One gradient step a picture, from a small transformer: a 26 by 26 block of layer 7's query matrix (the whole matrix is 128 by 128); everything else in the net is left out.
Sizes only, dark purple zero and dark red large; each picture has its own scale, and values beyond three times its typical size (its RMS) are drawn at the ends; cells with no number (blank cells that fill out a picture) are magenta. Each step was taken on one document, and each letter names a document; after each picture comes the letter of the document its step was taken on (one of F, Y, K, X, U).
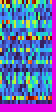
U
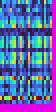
U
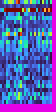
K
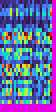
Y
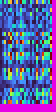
Y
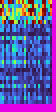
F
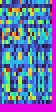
K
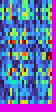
Y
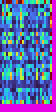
Y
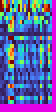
F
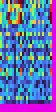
K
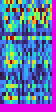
F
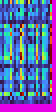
Y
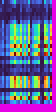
U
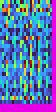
F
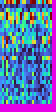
K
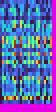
U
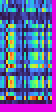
F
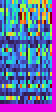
U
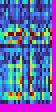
K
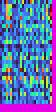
Y
